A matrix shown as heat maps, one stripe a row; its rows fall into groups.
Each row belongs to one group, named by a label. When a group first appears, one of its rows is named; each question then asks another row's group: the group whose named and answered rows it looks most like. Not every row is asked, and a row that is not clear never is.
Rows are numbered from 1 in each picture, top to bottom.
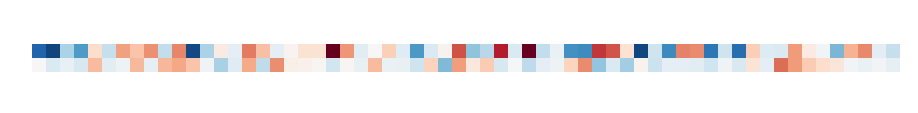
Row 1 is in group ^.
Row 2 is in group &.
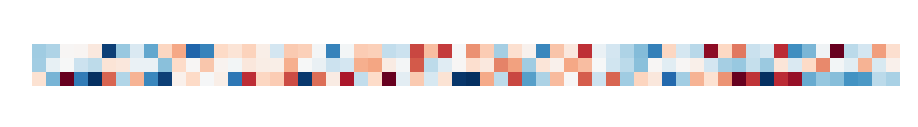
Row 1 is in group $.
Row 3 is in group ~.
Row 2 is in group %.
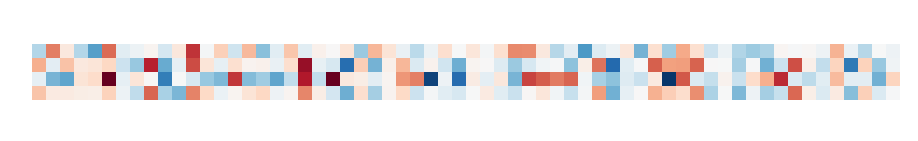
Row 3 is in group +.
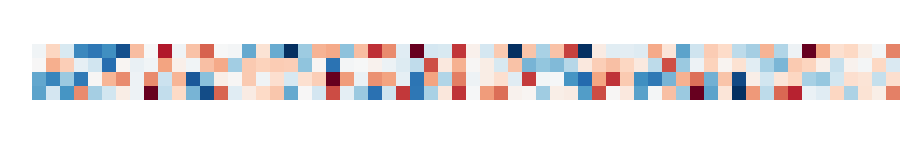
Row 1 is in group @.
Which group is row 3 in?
^
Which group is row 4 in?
^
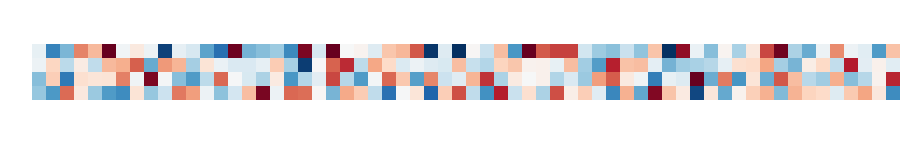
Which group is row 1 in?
+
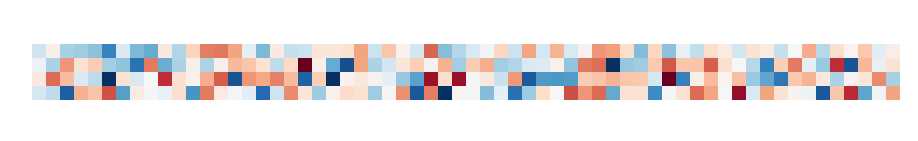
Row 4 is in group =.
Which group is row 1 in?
@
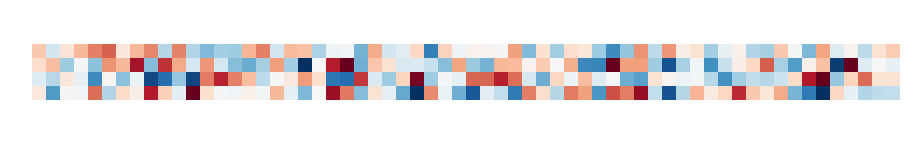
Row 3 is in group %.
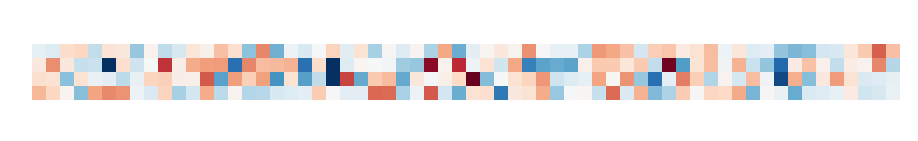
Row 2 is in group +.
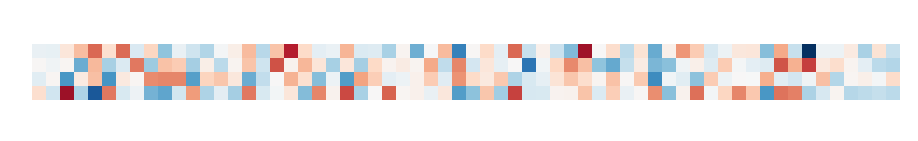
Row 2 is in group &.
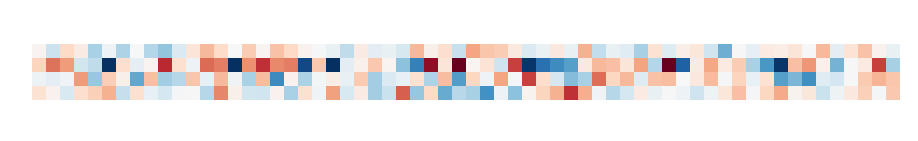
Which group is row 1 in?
%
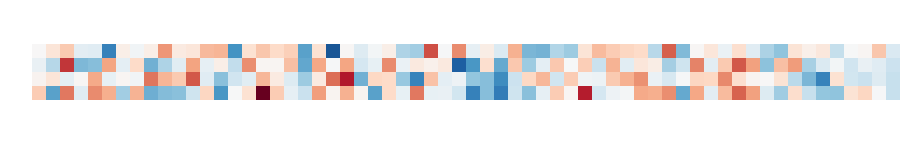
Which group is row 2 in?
~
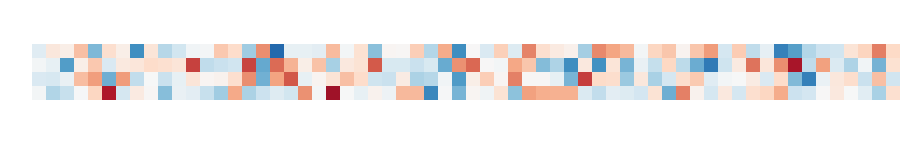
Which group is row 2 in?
&
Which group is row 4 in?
+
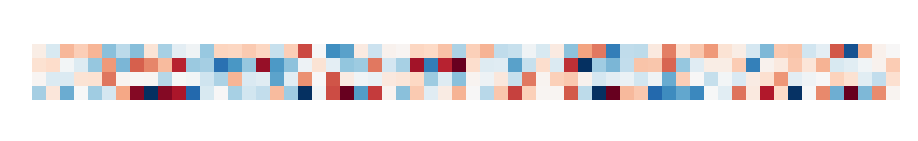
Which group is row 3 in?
+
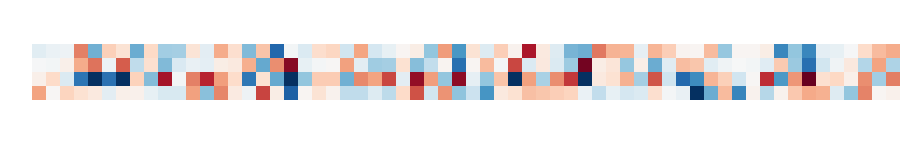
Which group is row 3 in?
@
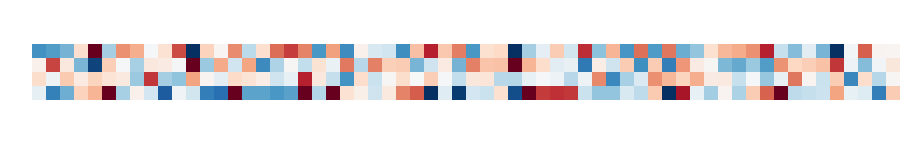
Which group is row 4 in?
+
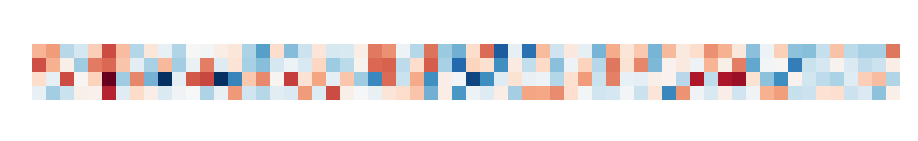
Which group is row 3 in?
~
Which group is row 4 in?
+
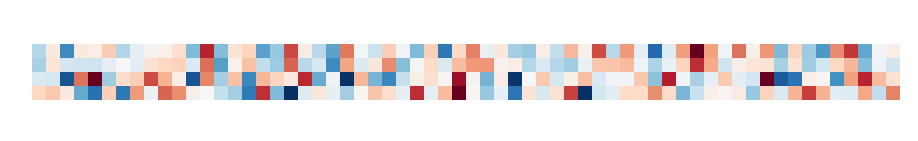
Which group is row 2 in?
=
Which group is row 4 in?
@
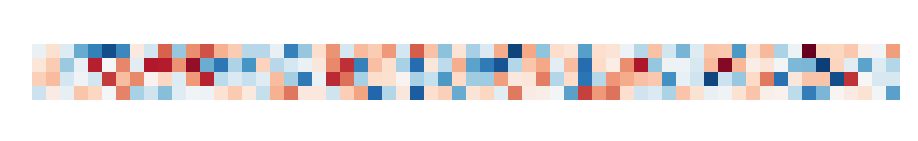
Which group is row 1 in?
@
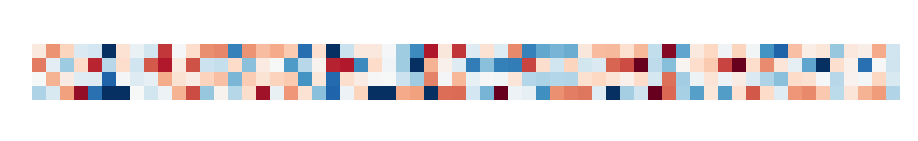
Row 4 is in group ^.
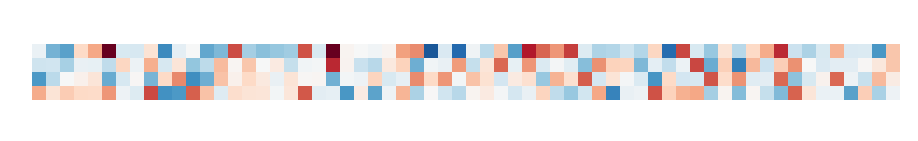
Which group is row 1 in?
+
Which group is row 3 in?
$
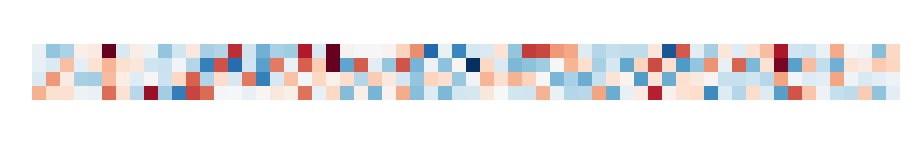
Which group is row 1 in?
+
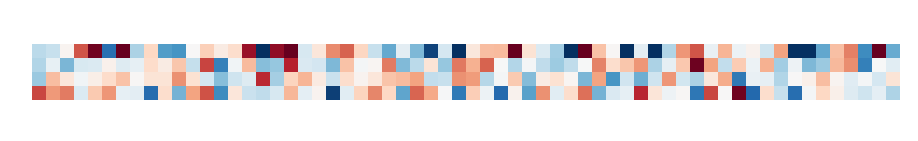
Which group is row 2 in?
=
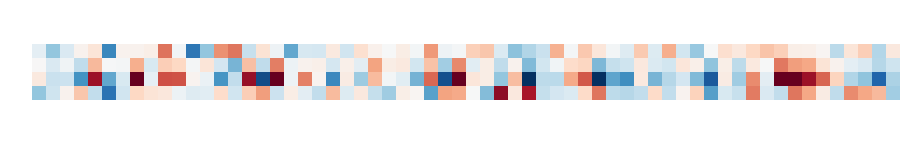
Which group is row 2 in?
&
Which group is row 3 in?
&
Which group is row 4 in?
^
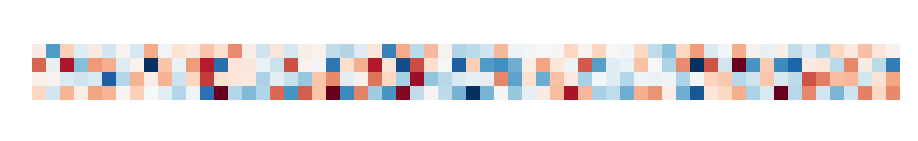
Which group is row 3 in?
@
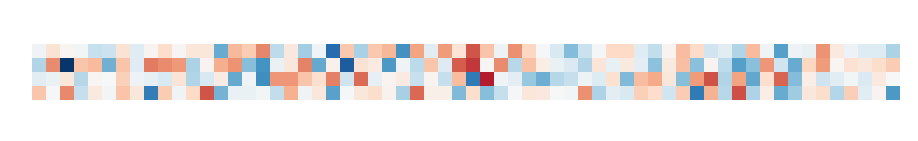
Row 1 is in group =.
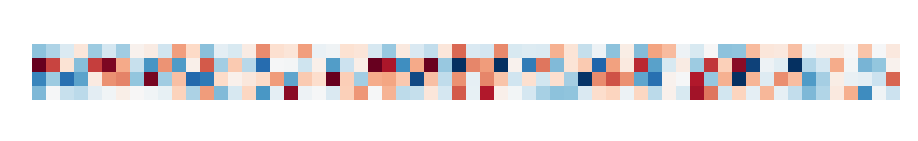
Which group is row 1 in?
^
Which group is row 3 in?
^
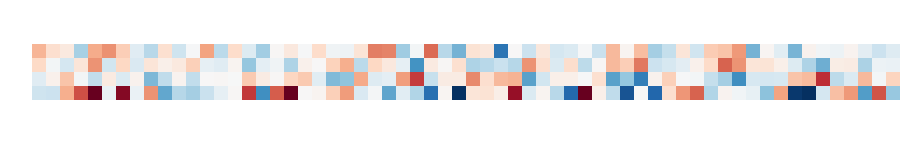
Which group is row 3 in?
%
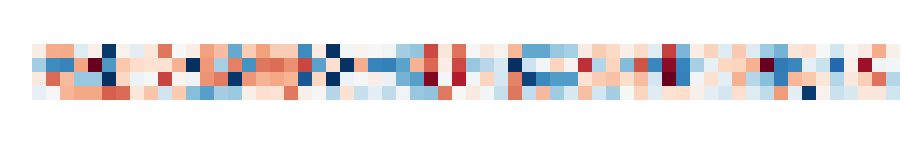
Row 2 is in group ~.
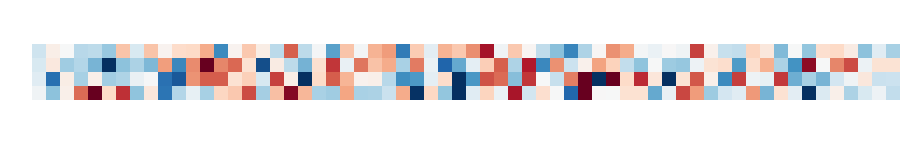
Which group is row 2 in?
@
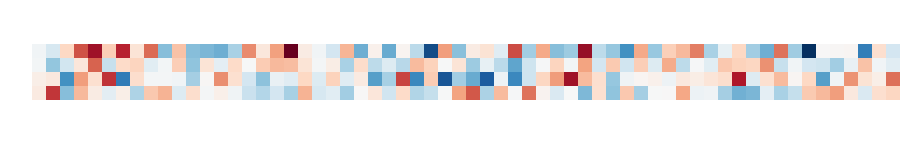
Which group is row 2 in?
~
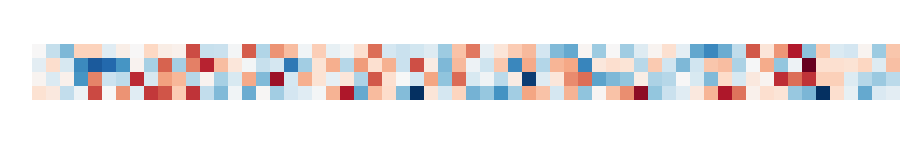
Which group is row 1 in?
&
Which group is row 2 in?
@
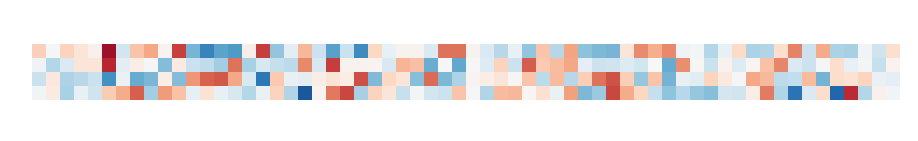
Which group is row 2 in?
+
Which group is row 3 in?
@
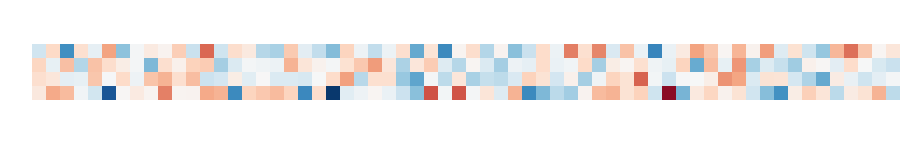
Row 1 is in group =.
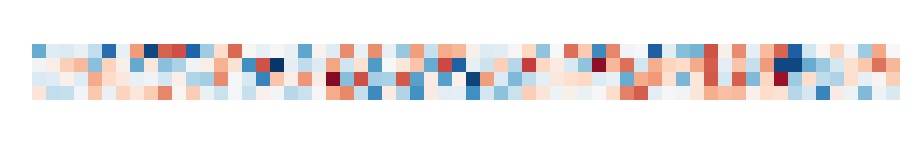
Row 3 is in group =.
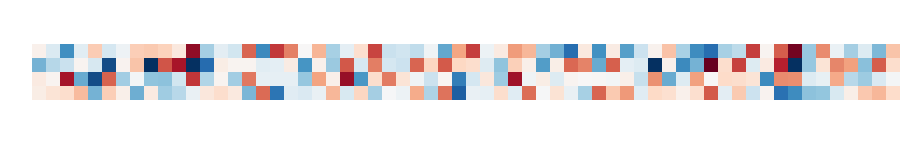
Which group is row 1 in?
&
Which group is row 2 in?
$
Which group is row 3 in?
~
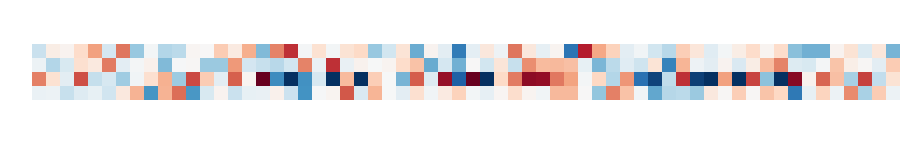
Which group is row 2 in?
+
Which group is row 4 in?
$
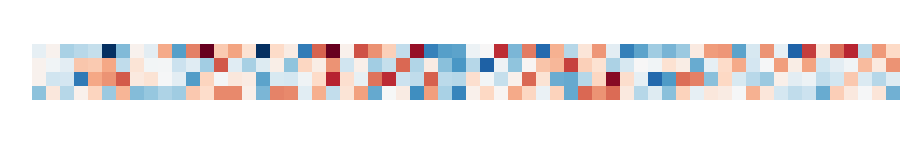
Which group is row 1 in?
@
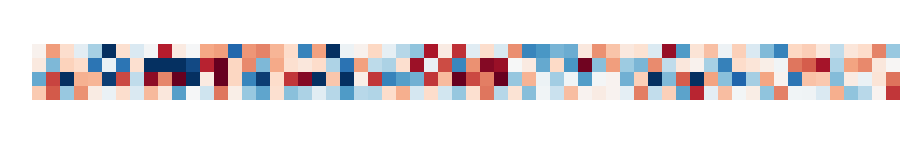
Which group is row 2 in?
%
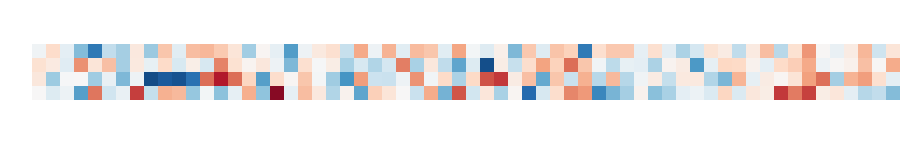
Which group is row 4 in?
&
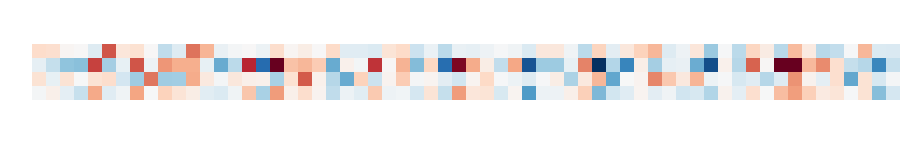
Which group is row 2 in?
&
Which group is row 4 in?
&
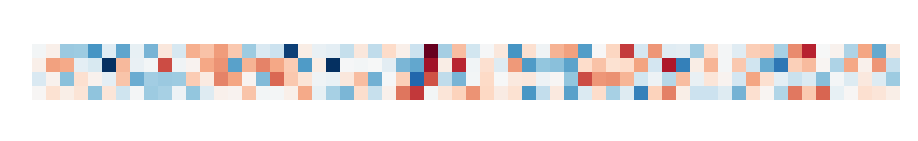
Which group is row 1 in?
@
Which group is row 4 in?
%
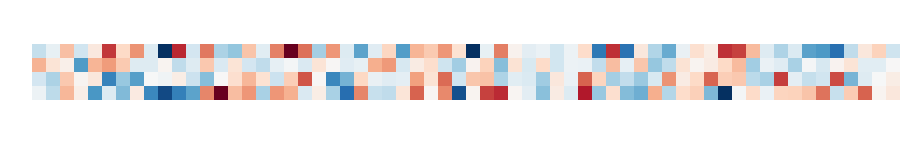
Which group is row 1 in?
~
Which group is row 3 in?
$
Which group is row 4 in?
%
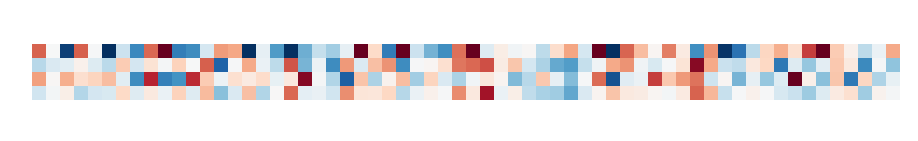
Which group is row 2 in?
=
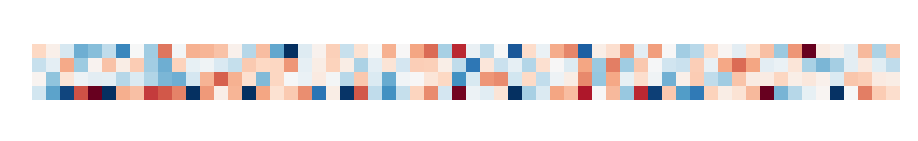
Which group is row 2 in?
~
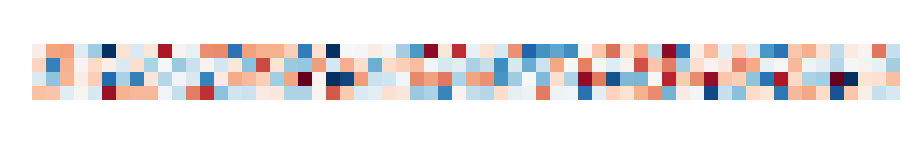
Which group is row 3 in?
$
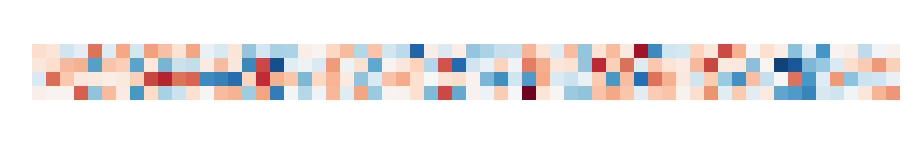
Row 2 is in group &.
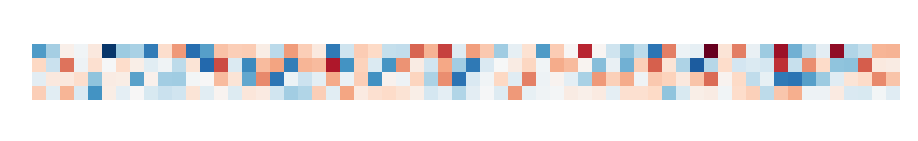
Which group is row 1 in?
$
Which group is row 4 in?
~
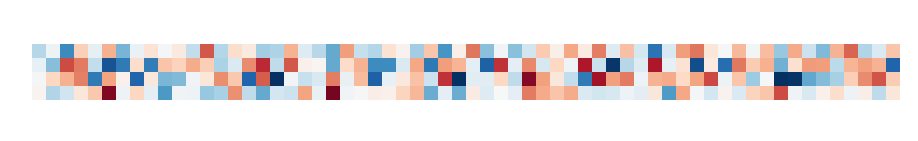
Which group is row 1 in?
=
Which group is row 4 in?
+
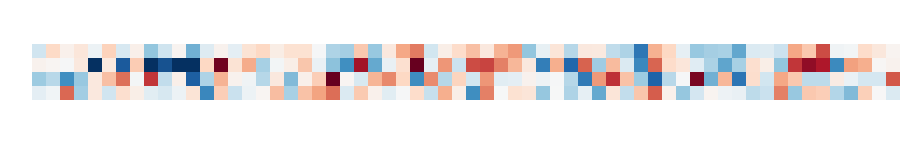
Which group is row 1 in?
%
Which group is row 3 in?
^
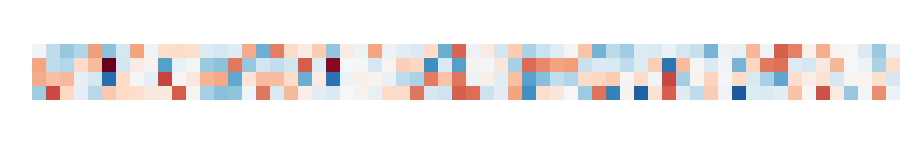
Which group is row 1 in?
&
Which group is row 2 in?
+
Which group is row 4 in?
%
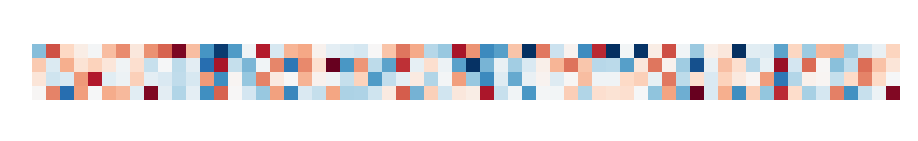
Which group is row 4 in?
^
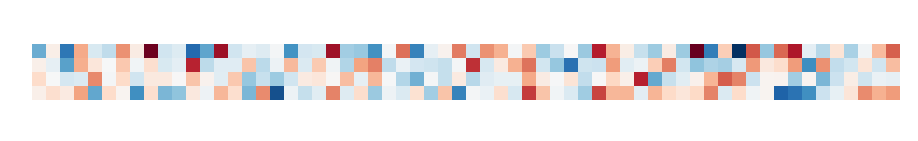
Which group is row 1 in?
^
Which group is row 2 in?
&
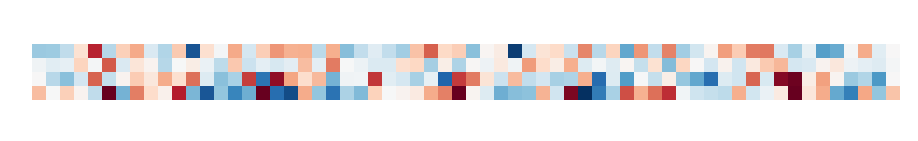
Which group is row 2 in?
+
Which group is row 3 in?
&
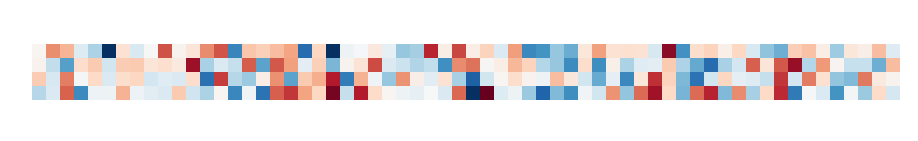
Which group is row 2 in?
&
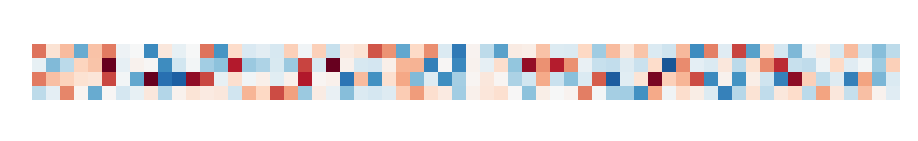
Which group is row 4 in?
%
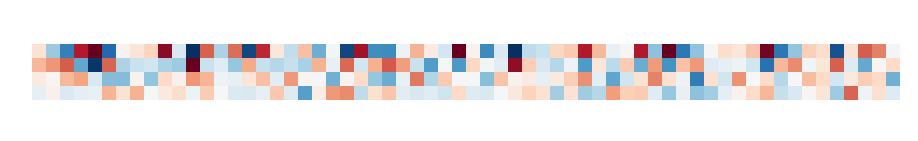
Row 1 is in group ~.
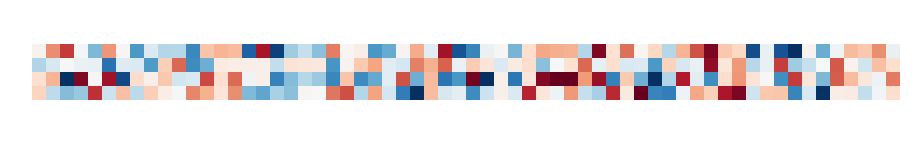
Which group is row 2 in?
$
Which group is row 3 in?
=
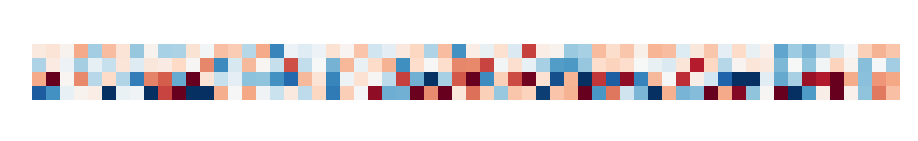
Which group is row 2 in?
=
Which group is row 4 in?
$
